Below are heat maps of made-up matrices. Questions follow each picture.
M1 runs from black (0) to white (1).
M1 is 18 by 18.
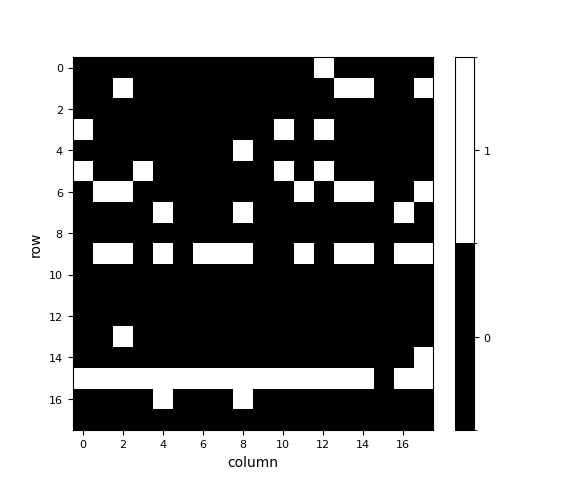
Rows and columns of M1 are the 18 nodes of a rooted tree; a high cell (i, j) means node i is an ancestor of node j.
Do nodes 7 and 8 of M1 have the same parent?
no
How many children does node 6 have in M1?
2
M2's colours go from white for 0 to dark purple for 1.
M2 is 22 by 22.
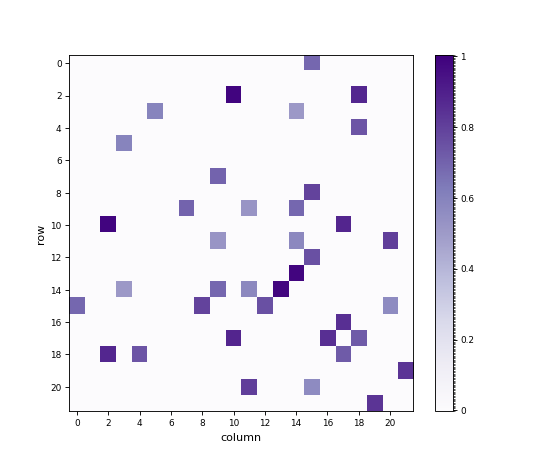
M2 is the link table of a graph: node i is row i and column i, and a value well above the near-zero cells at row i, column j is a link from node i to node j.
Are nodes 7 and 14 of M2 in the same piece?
yes
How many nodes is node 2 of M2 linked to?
2
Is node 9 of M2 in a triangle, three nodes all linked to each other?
yes
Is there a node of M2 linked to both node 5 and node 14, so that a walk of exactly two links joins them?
yes
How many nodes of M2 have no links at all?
2
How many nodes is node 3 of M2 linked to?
2
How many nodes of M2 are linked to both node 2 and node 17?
2
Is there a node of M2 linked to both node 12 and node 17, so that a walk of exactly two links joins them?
no
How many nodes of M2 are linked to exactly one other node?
10
